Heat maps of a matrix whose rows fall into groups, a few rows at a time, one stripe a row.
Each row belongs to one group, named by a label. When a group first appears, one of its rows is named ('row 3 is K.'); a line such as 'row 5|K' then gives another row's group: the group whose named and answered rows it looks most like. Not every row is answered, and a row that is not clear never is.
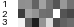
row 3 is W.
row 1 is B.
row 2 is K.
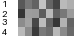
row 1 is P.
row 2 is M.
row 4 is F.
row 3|B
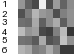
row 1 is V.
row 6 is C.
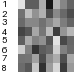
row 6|F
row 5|K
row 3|K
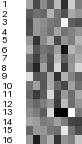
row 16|V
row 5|V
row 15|K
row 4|M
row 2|P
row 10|B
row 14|C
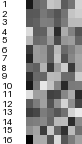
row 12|K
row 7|M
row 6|M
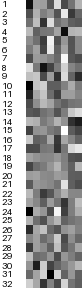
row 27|W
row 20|C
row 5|V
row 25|W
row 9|F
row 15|K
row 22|F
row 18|C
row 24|M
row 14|C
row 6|V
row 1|M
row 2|K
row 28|M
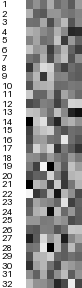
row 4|C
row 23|K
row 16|K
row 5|W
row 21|M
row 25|C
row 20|P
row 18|B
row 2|W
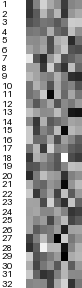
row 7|W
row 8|B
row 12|V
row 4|P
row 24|C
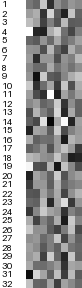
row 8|V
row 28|F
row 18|C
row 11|V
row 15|M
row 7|V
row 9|V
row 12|W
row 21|M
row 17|K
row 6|B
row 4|W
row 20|M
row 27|W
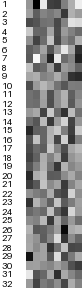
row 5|V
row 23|M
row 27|W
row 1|V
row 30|C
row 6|K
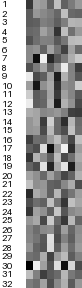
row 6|B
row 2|K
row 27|V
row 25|B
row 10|V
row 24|M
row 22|M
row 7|V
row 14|B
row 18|M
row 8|K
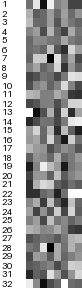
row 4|B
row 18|M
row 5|K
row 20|M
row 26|C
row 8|W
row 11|C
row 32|F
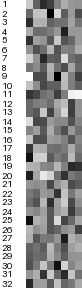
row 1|F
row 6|V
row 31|B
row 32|M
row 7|F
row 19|C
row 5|M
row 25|M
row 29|P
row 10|F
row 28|P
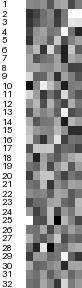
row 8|C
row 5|M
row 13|K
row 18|V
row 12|B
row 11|F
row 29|K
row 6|B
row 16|W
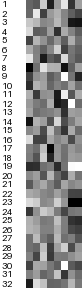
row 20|B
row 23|C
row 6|W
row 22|C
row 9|K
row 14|M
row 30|K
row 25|C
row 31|W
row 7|F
